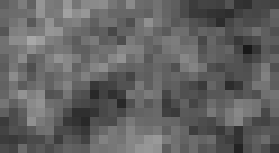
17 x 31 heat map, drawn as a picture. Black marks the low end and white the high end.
Mirror symmetry: none. Average level on the scale: 40%. Ninth with the highest average: top left. Odd rows or columns: none. Ninth with the lowest average: top right. Histogram: bell-shaped.
